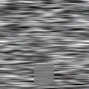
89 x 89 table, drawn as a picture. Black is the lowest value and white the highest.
Histogram: bell-shaped. Odd patch: calmer, in the bottom middle. Grain: streaks across. Mirror symmetry: none. Slope: none.
